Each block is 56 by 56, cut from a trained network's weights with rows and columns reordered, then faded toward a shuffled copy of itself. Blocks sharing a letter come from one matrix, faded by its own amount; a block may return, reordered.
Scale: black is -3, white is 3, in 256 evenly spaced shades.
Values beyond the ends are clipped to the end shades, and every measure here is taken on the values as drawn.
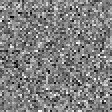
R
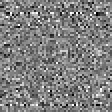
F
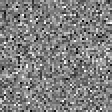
R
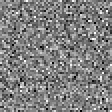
R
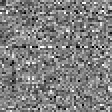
F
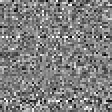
F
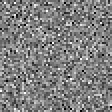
R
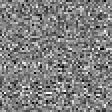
F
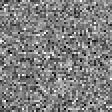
R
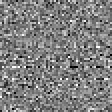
F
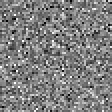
R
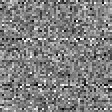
F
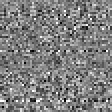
F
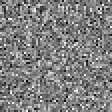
R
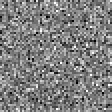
R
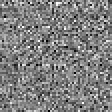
F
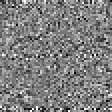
F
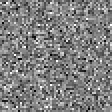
R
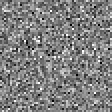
R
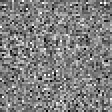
R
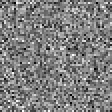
F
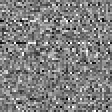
F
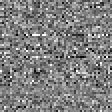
F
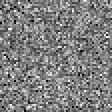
R
